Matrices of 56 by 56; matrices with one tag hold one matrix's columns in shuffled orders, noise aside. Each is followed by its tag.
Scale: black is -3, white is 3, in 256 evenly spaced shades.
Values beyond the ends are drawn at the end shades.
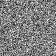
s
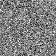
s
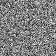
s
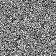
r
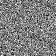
r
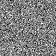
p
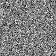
s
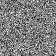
p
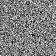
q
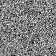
q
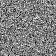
q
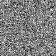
s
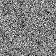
q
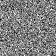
p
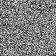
s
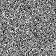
p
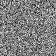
s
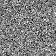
p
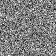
p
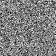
q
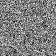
q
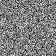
r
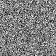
q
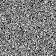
r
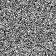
p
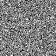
r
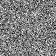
p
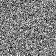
r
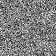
p
